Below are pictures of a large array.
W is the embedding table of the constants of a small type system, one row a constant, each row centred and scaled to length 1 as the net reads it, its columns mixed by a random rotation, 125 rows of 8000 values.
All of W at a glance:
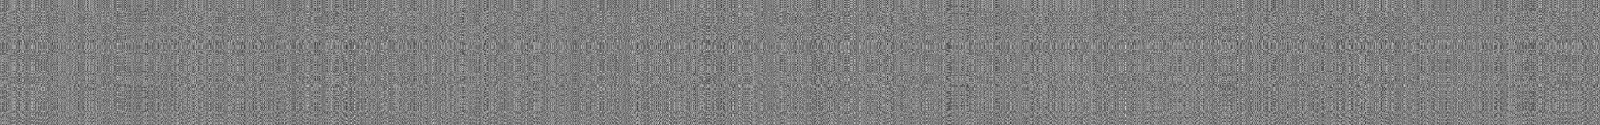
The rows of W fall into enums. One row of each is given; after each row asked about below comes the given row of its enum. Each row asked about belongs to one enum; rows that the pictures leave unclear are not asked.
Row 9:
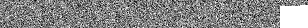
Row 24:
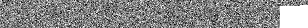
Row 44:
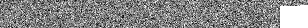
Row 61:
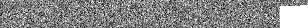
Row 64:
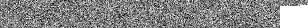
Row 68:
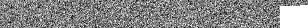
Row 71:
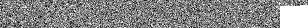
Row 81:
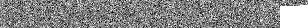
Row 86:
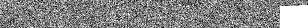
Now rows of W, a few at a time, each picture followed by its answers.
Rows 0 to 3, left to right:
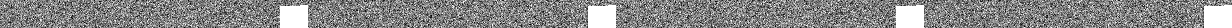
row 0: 68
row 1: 44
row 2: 68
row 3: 44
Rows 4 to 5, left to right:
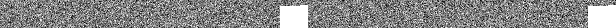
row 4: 68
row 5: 9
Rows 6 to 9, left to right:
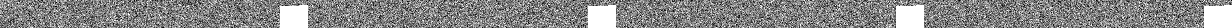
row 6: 86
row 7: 68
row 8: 44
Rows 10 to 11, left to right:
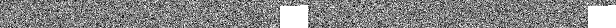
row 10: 44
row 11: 71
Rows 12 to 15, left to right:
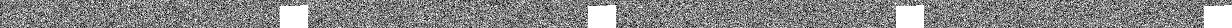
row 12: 61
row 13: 86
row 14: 71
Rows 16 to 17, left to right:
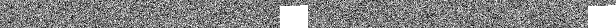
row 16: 68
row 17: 64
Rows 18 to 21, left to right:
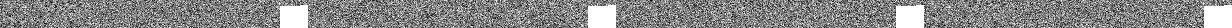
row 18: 71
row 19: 64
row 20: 9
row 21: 71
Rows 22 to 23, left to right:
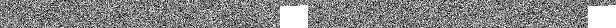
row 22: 64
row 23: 68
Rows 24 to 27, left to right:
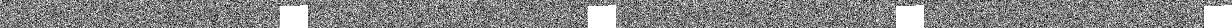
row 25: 61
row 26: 81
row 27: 44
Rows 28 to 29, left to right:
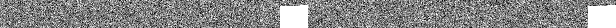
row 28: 81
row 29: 86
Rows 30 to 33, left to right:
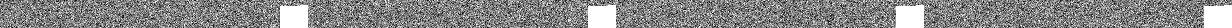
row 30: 44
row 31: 81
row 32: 24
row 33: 68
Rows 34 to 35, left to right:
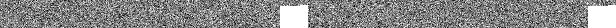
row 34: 64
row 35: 71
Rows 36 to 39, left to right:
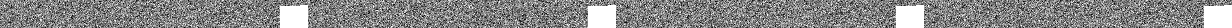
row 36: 68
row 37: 24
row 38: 68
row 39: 68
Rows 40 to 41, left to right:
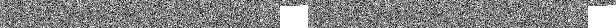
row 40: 81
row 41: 81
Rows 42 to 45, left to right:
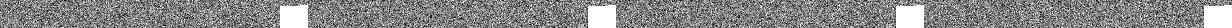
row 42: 64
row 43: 44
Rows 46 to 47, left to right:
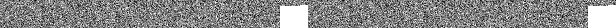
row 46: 9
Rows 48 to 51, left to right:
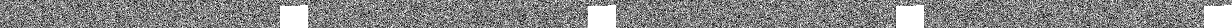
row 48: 9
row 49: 24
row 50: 44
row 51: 64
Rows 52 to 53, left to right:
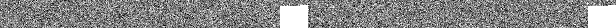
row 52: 64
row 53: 71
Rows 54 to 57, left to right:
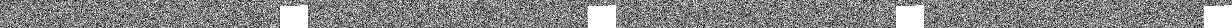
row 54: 44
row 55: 61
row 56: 81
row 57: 68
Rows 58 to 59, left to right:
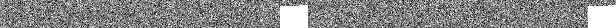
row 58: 81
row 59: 61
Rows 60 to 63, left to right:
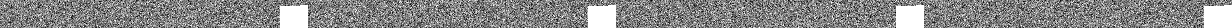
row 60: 68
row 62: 9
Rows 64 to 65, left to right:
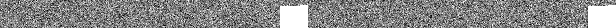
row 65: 44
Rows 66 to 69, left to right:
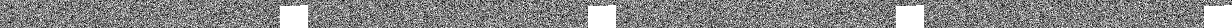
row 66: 68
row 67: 9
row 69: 9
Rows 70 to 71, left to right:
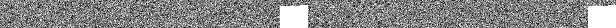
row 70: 68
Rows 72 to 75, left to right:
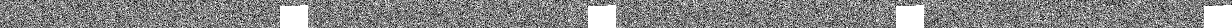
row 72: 9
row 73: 81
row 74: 81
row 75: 86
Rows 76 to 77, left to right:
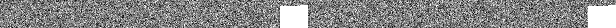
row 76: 44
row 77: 61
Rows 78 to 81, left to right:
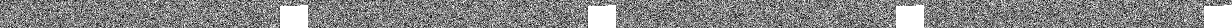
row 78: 44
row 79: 44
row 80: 64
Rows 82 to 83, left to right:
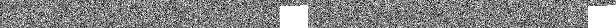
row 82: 61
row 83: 81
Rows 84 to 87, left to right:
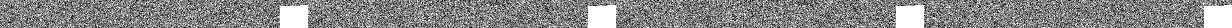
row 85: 86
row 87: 71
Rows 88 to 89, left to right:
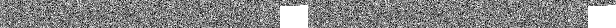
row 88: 81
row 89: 81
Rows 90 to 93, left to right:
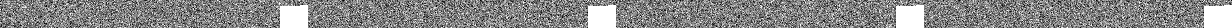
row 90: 71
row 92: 44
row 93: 9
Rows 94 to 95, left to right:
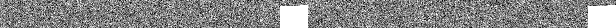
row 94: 81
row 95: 86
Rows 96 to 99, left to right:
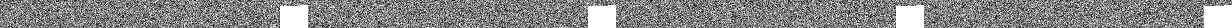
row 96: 44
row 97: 71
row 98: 9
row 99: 68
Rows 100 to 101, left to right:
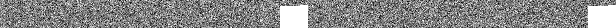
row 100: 81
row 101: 68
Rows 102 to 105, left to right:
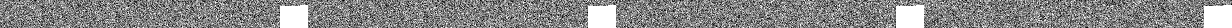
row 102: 9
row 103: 9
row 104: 44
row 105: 86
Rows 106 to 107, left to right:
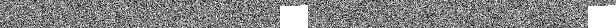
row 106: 9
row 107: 64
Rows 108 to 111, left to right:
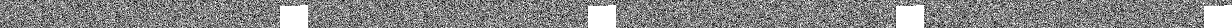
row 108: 9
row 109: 9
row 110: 44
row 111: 71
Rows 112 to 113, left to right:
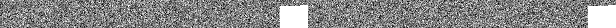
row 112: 61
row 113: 68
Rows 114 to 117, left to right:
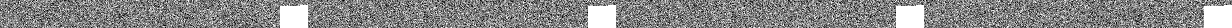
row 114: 64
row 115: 9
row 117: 24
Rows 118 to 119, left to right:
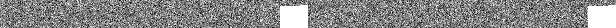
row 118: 81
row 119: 61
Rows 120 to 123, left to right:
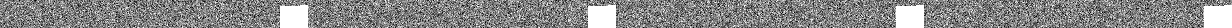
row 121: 81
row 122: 61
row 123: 61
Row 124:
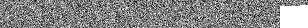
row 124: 9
